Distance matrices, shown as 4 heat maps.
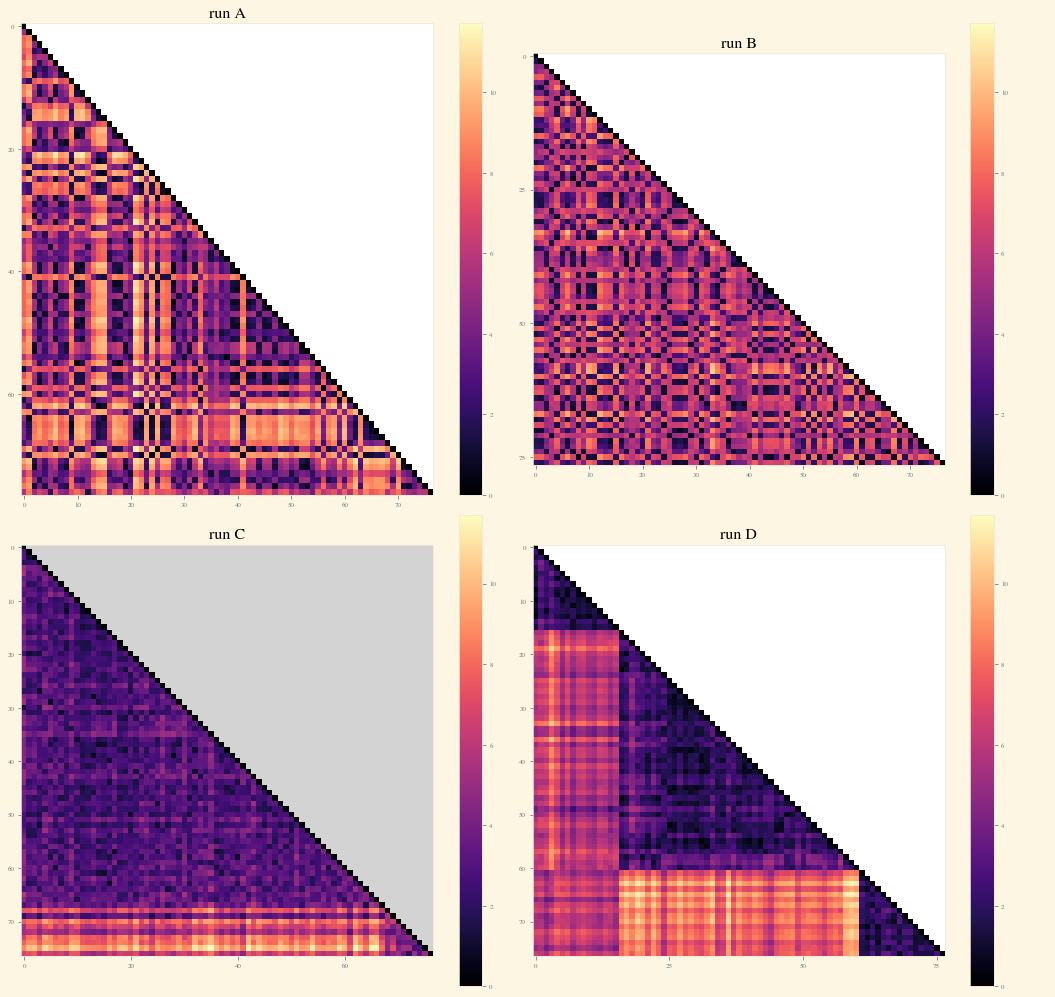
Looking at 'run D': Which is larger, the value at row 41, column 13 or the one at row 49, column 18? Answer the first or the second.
the first
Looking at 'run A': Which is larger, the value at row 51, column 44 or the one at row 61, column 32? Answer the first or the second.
the second
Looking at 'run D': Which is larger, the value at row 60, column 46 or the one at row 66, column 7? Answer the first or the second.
the second
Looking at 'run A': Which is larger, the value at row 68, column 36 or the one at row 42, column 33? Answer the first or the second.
the second
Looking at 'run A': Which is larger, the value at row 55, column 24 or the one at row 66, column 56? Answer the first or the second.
the first
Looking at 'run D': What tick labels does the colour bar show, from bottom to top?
0, 2, 4, 6, 8, 10
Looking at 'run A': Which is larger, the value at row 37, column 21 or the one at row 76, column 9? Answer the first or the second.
the first
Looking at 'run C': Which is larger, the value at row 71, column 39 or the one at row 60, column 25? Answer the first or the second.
the first
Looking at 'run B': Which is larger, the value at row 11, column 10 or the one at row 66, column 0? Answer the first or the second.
the second
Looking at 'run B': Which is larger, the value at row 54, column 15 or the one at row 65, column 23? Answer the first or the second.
the first
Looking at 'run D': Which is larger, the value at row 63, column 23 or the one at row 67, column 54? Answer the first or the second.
the first
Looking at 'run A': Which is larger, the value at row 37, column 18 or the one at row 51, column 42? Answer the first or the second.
the first
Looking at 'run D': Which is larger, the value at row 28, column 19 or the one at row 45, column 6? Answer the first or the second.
the second
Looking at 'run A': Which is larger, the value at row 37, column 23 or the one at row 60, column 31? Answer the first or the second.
the second
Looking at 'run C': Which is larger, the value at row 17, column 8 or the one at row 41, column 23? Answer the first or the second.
the first
